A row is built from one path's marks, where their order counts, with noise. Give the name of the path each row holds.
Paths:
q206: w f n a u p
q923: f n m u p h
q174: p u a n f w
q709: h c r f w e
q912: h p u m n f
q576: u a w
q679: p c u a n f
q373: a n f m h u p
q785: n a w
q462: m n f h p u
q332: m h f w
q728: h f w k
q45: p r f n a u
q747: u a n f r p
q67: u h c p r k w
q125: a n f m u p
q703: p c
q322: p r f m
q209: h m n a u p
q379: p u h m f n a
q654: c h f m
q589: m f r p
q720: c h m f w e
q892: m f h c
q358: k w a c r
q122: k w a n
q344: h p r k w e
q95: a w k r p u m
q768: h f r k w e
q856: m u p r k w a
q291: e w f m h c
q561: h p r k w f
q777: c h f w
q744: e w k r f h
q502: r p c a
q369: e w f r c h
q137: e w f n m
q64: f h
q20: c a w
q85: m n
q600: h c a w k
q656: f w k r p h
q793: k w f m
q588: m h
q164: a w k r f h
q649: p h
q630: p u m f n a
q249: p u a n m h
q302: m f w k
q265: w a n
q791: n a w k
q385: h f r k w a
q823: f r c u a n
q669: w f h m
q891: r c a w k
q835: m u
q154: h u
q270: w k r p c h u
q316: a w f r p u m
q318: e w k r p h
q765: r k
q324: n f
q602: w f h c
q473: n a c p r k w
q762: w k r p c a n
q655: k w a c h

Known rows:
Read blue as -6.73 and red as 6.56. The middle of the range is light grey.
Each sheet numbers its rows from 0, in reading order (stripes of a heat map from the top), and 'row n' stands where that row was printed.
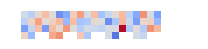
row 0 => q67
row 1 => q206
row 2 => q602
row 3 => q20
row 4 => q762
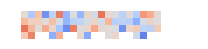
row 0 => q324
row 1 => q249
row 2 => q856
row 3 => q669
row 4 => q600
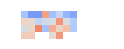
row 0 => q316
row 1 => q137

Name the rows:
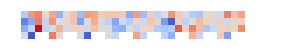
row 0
q358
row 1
q561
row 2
q891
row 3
q892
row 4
q777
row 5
q502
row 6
q302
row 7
q385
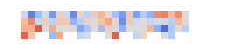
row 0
q174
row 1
q85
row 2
q270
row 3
q373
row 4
q95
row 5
q369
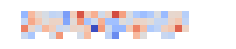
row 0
q791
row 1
q209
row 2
q64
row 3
q655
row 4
q793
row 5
q785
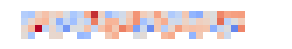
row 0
q576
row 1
q654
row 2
q765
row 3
q45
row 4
q656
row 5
q747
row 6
q835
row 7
q164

